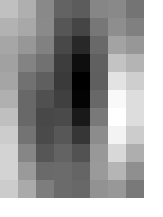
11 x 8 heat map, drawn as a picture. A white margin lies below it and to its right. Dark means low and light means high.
The ninth with the highest average is the middle right. Streaks run downward. Overall the values sit about 50% of the way up the scale. The ninth with the lowest average is the centre. Values change most from cell to cell in the middle right.
